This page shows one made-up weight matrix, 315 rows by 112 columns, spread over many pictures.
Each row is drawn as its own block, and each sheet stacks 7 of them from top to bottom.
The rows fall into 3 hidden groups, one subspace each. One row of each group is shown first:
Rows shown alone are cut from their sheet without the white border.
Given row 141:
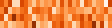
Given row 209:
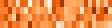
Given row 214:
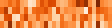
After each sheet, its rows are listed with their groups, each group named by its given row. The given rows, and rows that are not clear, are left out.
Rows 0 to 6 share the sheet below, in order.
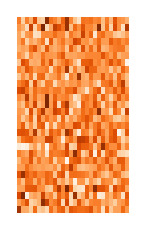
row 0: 209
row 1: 141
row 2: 209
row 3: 209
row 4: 209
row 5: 209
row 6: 214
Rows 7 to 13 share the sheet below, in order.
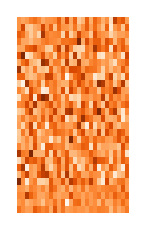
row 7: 214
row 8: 214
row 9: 214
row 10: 209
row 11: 141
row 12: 214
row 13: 141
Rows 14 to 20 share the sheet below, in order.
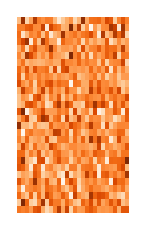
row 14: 141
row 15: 141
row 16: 141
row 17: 214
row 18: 141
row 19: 209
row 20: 141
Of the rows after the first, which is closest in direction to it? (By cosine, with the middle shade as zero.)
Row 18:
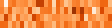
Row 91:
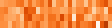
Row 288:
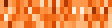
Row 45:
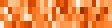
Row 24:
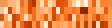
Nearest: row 91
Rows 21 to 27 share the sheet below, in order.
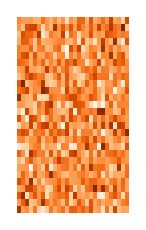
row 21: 214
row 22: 209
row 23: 214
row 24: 214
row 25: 209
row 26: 141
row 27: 214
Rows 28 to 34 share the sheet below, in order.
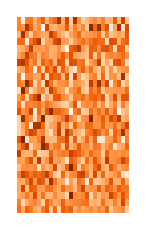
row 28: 141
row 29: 209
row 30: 141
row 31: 141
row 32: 214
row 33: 209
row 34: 141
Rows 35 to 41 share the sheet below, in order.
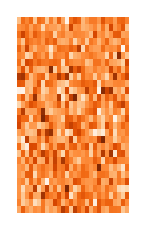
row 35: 209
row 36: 141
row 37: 209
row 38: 214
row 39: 214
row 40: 209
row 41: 209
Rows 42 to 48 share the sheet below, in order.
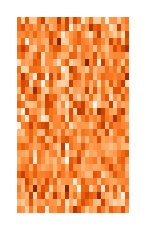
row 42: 141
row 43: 209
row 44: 209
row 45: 214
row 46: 209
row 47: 209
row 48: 209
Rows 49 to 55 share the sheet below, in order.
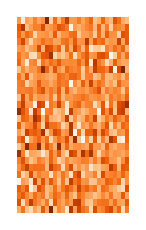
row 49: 209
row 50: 214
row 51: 141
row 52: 209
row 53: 214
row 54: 141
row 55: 141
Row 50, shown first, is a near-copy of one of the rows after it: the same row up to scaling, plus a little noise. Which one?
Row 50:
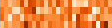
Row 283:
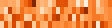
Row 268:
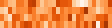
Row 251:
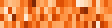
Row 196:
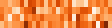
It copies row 196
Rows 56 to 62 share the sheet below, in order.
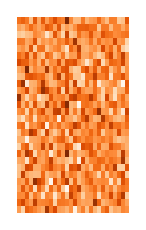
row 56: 209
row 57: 209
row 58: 214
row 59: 209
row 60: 141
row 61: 141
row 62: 209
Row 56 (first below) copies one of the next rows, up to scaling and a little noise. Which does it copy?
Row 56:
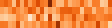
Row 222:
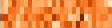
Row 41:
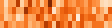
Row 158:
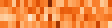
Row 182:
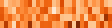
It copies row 158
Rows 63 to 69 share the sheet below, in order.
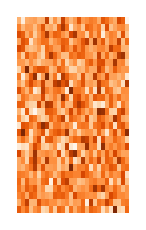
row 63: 209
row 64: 214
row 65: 209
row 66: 214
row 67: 209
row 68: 141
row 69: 214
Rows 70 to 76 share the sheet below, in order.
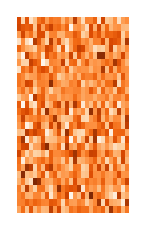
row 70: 141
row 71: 214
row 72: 141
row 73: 141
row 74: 214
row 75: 141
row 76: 141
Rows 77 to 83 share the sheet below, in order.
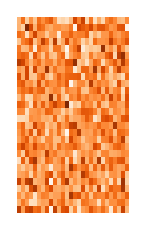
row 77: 214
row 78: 209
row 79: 141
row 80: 209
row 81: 209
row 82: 141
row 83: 141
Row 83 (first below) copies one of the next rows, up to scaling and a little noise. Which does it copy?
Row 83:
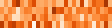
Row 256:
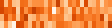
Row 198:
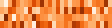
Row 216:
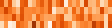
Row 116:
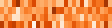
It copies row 116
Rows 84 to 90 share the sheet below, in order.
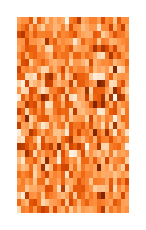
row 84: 209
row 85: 214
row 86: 214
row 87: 214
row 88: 209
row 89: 209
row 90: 214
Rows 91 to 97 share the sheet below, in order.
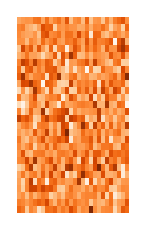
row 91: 214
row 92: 209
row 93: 209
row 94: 209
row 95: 209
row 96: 209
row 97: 214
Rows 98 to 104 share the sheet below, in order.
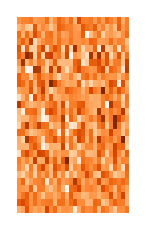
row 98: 141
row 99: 141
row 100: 141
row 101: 214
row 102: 214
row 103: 209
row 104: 209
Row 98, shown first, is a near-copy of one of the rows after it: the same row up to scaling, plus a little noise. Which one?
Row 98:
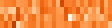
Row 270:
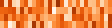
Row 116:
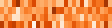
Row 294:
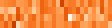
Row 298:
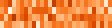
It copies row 294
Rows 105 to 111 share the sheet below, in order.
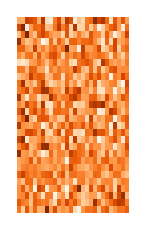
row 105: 214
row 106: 209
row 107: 214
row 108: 214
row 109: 214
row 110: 209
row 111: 209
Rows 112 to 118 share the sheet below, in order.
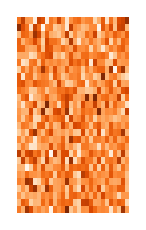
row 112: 209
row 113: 214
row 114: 209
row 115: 209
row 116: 141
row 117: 141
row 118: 141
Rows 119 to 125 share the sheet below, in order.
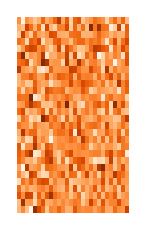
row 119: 141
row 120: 214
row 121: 141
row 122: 214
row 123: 141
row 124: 214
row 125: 141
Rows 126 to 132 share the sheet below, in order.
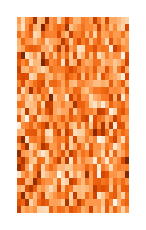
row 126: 209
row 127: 214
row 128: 141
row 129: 214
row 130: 214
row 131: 209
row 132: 214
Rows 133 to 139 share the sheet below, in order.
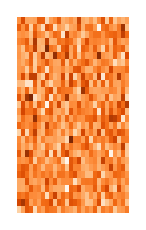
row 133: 209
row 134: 209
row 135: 141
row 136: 209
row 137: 141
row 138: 209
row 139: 209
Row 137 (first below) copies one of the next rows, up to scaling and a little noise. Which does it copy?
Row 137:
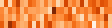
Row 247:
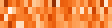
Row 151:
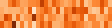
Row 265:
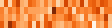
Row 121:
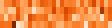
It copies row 265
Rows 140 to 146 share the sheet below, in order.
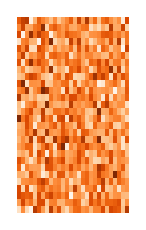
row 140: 141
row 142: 214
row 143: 209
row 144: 209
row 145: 214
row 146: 141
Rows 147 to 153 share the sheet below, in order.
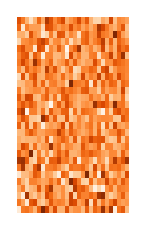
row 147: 214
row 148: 209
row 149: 141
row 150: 214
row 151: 141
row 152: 209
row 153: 214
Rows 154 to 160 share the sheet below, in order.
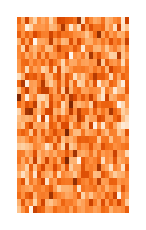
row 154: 141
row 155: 141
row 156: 214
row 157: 209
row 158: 209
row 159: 209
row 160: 141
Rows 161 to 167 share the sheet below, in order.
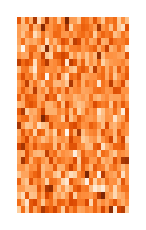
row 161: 209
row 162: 209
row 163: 209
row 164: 214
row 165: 209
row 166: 209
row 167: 214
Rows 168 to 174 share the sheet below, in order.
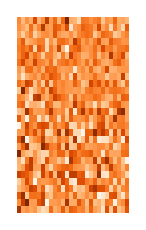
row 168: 209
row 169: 209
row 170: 141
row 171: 214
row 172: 214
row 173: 209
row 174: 214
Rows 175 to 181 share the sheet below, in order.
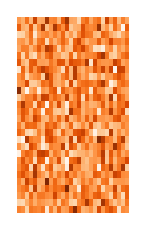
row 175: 209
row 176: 214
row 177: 214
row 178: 209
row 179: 214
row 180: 209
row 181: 209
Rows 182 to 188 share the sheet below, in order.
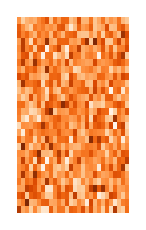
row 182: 209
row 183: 209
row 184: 209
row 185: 214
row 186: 141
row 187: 209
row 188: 214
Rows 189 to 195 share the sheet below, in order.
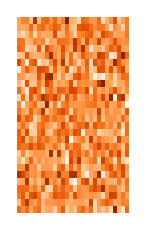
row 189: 209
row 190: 214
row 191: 214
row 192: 209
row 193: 141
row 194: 209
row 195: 214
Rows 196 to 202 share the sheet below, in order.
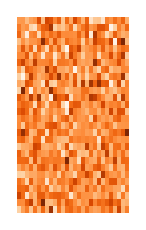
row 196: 214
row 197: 209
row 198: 141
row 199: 209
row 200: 209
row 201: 209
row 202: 141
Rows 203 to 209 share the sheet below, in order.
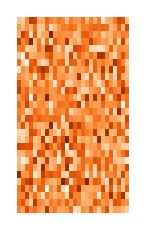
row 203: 141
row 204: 214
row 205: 209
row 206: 141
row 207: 209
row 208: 209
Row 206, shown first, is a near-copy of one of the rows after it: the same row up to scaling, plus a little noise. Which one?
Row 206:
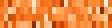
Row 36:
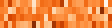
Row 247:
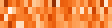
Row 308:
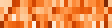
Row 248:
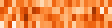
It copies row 36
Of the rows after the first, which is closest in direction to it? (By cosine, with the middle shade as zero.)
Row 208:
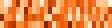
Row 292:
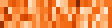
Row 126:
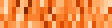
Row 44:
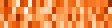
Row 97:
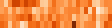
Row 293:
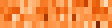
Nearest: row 126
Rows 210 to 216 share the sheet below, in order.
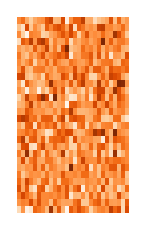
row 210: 214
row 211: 209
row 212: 214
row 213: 209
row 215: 141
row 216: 141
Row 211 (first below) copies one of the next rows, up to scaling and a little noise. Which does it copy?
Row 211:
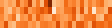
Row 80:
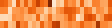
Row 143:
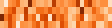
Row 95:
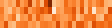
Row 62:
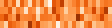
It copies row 95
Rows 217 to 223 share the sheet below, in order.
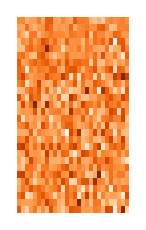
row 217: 214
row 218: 214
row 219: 209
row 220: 141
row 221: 209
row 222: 209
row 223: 214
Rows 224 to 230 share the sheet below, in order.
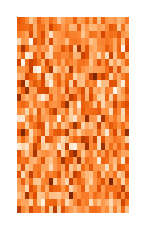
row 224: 141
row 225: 141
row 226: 214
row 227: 209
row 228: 209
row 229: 141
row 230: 141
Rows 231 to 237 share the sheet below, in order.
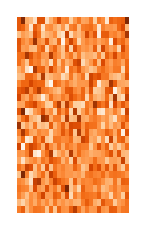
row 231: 209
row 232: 141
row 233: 214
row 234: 214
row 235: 141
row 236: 141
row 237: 209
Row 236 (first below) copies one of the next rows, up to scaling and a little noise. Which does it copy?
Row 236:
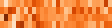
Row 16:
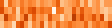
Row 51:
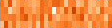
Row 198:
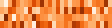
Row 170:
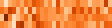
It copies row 170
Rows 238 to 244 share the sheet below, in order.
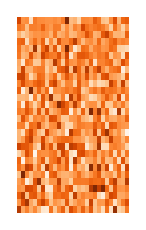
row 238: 209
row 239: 209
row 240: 141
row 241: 141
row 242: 209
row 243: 141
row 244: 214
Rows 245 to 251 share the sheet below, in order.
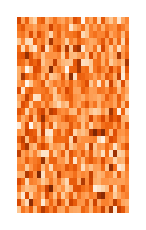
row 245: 141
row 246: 141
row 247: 141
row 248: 141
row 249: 214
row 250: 214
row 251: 214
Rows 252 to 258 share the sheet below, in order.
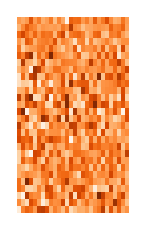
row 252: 209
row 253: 141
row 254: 141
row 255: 214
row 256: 141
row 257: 141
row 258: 214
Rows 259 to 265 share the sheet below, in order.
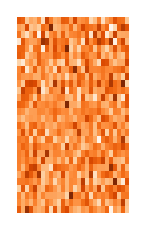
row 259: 214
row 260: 209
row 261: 214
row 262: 209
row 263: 209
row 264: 214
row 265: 141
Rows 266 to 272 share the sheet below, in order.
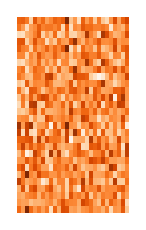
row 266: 209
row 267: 209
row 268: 214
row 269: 141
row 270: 141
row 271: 214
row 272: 141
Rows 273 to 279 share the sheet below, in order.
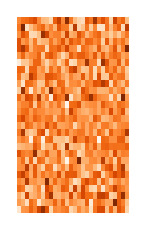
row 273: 214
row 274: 209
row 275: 141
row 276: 209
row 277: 209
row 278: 209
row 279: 214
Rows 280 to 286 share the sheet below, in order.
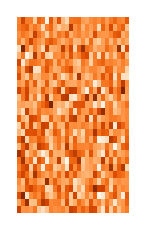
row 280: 209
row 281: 141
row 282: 209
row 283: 214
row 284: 214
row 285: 209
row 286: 214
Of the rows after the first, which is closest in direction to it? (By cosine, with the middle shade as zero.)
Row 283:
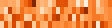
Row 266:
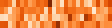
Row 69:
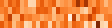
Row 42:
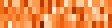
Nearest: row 42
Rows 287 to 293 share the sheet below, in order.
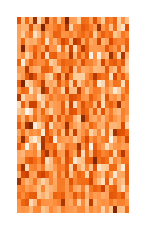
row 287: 209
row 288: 141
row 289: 214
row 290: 141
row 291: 214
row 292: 214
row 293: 214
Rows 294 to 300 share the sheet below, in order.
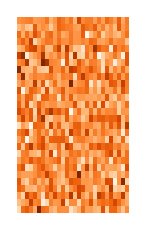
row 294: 141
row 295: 214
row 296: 141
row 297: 141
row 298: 141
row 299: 214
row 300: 214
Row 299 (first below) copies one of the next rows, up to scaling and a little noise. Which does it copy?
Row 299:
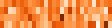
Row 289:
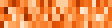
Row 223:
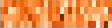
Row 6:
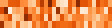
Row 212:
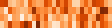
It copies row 223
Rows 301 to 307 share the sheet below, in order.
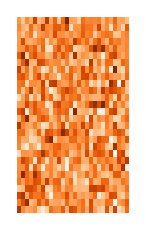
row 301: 209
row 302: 214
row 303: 141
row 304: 214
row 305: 214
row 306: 209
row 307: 214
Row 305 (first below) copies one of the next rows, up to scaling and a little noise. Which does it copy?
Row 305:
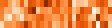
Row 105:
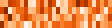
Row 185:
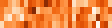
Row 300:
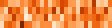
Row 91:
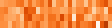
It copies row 185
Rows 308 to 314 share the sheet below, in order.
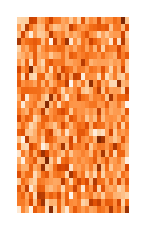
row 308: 141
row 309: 141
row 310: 141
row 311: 209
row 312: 214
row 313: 209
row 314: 141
